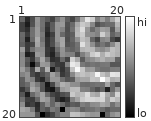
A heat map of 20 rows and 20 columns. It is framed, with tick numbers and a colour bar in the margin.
Mirror symmetry: none. Odd rows or columns: none. Average level on the scale: 50%. Rings: centred on the top right. Seam: vertical, 50% of the way across, the right part higher.
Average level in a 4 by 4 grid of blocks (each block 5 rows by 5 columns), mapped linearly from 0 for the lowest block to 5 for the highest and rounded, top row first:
1 1 5 3
1 0 4 4
1 1 5 4
1 0 5 4
